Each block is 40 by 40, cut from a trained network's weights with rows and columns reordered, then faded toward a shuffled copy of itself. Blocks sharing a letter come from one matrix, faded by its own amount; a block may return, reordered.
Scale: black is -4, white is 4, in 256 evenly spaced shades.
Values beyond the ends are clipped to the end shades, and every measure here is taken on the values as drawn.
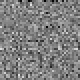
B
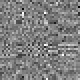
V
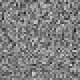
B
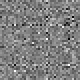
V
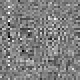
V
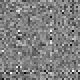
V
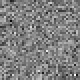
B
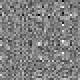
V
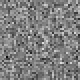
B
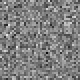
B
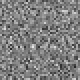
B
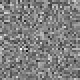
B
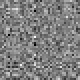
V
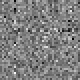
V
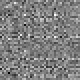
V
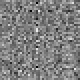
V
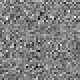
B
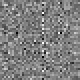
V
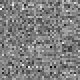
B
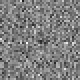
B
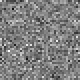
B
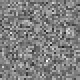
B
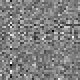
V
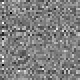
V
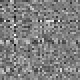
V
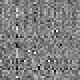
V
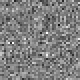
B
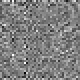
V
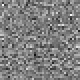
B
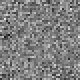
B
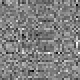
V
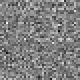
B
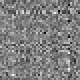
V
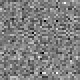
B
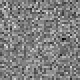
B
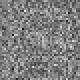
B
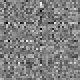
V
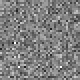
B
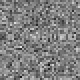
B
